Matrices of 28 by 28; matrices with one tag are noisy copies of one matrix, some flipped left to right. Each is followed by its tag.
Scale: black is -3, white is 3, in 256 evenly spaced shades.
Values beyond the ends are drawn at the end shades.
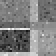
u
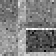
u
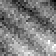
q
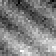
q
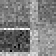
u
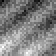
q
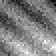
q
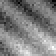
q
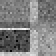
u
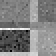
u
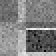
u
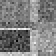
u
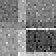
u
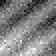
q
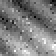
q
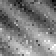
q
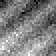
q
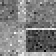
u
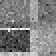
u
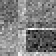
u
